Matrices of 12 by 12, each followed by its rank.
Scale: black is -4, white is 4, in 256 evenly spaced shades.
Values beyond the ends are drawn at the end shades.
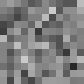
full rank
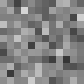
full rank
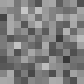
full rank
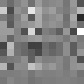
two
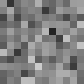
full rank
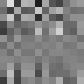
two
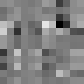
two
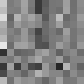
two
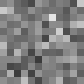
full rank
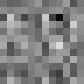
two
